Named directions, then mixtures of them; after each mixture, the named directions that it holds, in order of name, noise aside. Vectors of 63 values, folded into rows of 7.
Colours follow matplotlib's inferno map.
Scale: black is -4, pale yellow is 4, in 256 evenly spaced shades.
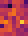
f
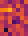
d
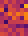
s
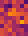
f, s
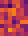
d, f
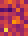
d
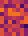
d, f, s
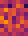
d, f, s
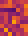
d, f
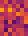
d, s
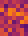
d, f, s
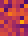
f, s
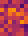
d, f, s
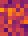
d, f, s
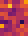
f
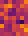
f, s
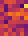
s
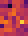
f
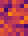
f, s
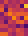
s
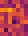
d, f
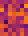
d, s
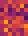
d, s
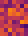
d, f, s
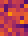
f, s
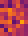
d, f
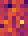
f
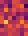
f, s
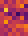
s
